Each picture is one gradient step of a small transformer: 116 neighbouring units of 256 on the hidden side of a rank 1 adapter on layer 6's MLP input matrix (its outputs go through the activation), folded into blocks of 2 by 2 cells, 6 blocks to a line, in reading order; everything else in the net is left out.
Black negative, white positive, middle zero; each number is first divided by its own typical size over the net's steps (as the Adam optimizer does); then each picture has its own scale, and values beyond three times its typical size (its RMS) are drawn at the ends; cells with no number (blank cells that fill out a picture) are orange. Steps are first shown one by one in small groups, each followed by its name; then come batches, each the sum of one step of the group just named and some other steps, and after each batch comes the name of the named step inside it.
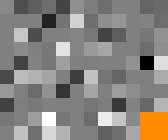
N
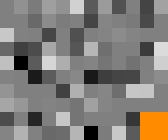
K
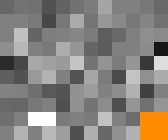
N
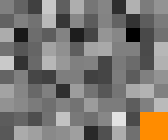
K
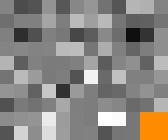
N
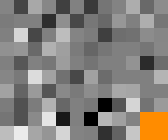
N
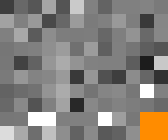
N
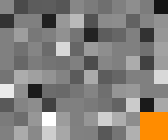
N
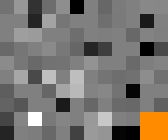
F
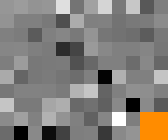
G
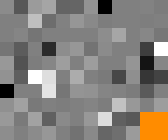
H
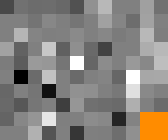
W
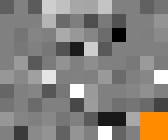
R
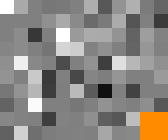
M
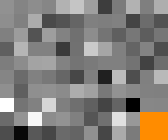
G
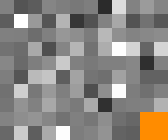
H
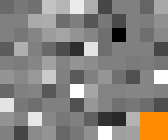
R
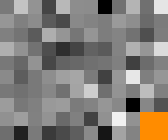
G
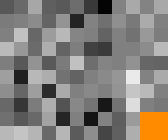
W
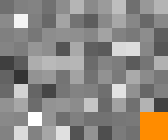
W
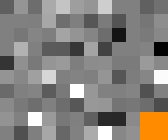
R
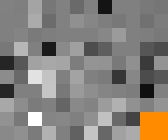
H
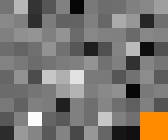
F
